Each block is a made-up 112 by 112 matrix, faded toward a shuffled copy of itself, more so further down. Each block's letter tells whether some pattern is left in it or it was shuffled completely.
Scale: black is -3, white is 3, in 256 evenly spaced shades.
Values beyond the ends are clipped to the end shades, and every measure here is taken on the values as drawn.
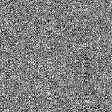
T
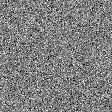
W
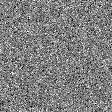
W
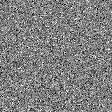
W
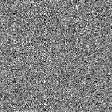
T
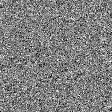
W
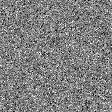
W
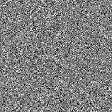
T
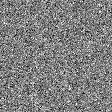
W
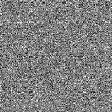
T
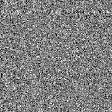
T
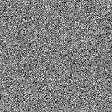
T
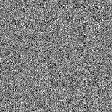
T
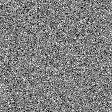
W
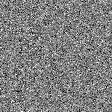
W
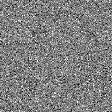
T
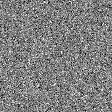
W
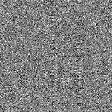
T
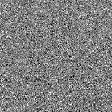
T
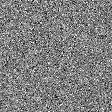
W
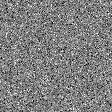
W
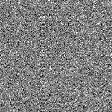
T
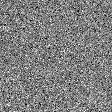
W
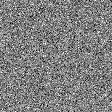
W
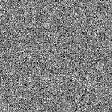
T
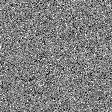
W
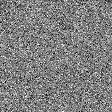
W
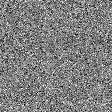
W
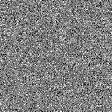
T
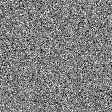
W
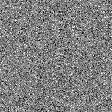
T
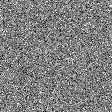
W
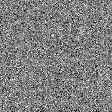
T
